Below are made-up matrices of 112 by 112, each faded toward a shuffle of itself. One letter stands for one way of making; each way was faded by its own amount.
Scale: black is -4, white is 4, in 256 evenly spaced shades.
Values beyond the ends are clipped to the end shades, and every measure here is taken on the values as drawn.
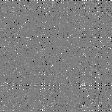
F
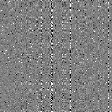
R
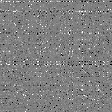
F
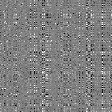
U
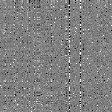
R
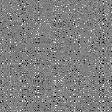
F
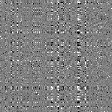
U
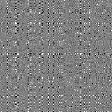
U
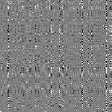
U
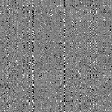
R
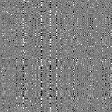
U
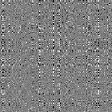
U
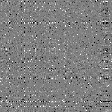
F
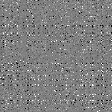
F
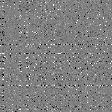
F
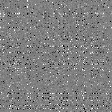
F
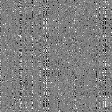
R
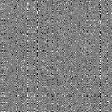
R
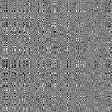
U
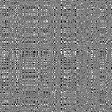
U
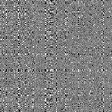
R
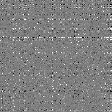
F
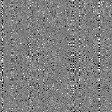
R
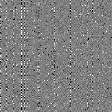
R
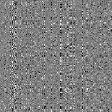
R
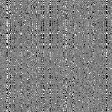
R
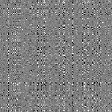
U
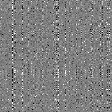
R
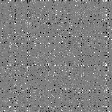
F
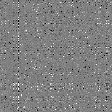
F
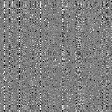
R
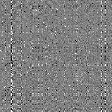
R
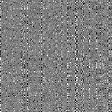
R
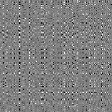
U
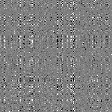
U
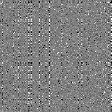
R
